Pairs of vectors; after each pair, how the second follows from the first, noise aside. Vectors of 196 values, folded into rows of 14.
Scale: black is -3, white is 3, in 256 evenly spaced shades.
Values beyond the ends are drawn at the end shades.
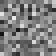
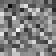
sign-scrambled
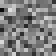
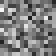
sign-scrambled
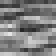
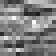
wrapped around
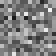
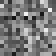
sign-scrambled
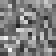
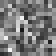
sign-scrambled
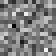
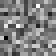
wrapped around
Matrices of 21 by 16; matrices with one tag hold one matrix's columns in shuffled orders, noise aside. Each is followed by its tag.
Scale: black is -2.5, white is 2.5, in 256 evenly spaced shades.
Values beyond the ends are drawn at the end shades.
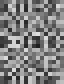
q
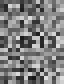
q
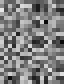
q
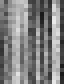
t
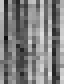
t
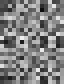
q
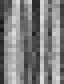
t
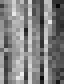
t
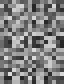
q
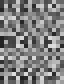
q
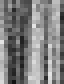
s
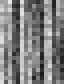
t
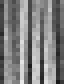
s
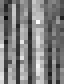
s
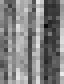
t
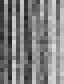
t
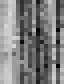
t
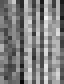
t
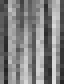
s
